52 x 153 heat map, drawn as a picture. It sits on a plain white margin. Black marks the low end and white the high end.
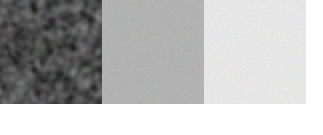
The table splits into one row of 3 panels. Panel 1,1: low, blotchy. Panel 1,2: high, flat. Panel 1,3: very high, flat.
